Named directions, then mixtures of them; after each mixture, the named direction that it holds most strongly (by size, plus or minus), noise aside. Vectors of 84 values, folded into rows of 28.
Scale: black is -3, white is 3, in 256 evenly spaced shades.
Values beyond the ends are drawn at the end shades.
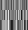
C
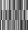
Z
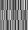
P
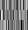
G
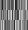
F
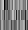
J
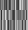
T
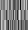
P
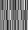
P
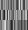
C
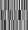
P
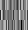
G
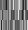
Z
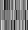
J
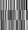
P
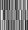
J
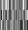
Z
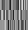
G
